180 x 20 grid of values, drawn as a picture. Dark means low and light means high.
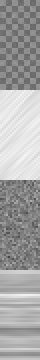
The table splits into 4 rows of 1 panel. Panel 1,1: middling, checkered. Panel 2,1: very high, slanting up to the right, faint in contrast. Panel 3,1: middling, fine-grained. Panel 4,1: high, streaked across.
